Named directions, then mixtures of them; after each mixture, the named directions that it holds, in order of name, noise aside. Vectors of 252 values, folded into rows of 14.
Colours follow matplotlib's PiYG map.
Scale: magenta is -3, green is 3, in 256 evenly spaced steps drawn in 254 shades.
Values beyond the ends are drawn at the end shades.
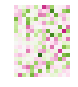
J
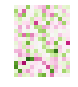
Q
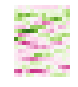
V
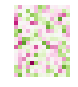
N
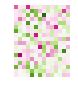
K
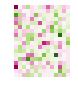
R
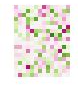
J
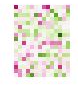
J, R, V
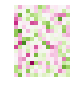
N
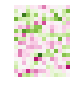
J, Q, V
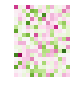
K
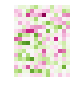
J, K, V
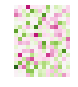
K, R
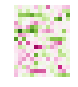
N, V
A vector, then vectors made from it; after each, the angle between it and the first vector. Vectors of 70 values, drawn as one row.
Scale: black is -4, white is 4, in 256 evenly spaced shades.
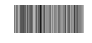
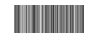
nearly opposite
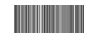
partly opposed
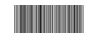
nearly parallel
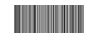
partly opposed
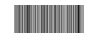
orthogonal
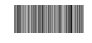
orthogonal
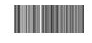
nearly opposite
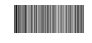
orthogonal
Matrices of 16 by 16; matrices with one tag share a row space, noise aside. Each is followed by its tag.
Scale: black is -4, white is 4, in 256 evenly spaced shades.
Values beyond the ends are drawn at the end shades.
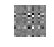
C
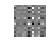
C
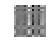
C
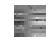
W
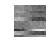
W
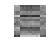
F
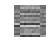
F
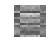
F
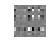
C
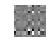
C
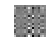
C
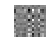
C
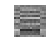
F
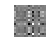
C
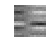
W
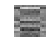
F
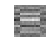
F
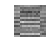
F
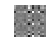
C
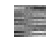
W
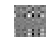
C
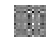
C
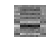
F
